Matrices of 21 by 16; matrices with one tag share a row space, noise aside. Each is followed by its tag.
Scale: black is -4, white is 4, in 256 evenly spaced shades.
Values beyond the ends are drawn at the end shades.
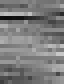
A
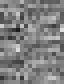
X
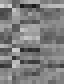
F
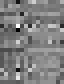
X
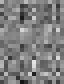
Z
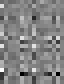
Z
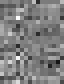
X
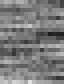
A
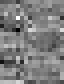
X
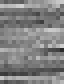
A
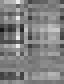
X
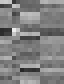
F
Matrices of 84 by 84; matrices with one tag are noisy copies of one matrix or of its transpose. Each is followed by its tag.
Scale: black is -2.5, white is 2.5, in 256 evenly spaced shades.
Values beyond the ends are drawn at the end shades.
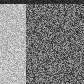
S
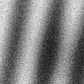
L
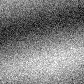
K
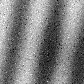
L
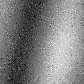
K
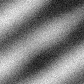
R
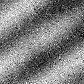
R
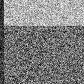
S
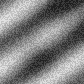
R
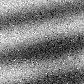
L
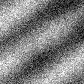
R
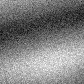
K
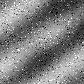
R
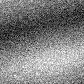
K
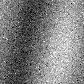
K
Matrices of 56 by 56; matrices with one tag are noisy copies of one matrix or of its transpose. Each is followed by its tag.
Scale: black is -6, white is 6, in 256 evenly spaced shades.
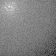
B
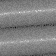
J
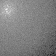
B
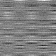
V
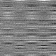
V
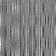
V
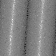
J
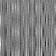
V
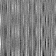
V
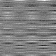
V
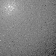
B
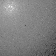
B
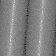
J
